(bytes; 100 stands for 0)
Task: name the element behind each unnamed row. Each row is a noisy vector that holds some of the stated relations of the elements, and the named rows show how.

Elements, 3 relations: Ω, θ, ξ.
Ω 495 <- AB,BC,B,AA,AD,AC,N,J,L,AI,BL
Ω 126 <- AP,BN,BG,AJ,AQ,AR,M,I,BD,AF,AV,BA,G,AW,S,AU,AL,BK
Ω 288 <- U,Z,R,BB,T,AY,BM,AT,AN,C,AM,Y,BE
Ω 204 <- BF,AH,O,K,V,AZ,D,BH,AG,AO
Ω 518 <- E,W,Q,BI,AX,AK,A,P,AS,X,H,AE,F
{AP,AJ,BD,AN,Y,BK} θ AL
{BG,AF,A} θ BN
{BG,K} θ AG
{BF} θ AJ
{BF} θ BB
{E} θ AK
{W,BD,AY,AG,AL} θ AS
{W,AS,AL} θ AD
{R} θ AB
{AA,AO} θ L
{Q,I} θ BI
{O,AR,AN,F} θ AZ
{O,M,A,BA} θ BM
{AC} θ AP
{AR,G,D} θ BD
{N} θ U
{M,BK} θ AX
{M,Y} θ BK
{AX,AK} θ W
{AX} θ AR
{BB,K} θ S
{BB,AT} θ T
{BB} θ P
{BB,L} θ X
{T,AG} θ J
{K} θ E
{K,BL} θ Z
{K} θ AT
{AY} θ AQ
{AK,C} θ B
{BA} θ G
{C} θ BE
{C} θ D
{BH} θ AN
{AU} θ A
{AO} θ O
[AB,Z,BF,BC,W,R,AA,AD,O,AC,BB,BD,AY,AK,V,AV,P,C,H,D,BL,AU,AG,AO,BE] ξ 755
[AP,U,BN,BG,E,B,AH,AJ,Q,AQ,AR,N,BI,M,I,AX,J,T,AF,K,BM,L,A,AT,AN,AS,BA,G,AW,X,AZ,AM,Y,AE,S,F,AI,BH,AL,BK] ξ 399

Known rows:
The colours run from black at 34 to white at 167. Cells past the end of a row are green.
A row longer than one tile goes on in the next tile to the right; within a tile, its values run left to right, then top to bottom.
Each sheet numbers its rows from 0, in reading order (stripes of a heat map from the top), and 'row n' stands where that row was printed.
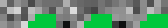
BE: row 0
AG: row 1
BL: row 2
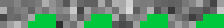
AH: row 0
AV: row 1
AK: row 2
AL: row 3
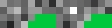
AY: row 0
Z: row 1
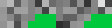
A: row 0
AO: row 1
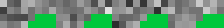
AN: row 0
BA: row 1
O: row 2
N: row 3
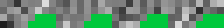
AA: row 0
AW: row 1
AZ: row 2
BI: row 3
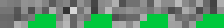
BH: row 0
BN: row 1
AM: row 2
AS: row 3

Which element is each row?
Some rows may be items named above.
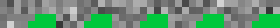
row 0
AW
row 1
H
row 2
AX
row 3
J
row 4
AX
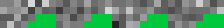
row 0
Q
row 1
AJ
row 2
V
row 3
AP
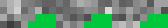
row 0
AK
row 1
AR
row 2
U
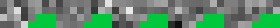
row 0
AD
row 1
S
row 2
P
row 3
BF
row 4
BH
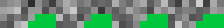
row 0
D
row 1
W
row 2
T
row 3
I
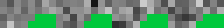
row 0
AW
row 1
BG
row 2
AC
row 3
Y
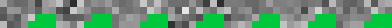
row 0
AT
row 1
BM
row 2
N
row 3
AU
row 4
AH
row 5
B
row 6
AI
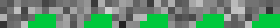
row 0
BD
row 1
AF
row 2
K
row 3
AN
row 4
W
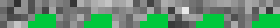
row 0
AZ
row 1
L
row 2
E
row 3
P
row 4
F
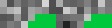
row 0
R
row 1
BB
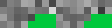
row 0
M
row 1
AX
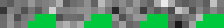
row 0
AJ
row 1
AM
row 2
X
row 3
BB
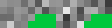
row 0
AE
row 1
C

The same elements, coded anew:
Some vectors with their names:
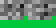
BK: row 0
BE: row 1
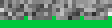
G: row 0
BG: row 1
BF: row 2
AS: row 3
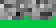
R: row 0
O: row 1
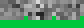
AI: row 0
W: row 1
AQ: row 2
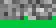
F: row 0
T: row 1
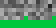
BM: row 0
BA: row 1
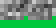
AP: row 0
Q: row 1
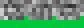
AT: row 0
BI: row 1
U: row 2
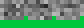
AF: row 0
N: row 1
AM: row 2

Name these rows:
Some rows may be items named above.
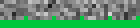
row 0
AV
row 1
AP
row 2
K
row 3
AX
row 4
AU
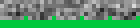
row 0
AY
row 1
AU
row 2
BM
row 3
BD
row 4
AG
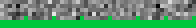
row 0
C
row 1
A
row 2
E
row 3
AR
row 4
AZ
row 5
BL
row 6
AP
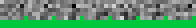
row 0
M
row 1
AC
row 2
BL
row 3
V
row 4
AK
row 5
BE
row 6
AJ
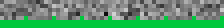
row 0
AV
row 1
J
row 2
V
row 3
BH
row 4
BB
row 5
AN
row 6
AH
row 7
I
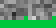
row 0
AV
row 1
Y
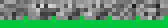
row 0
AV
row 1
D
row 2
BF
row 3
BF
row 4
M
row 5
Z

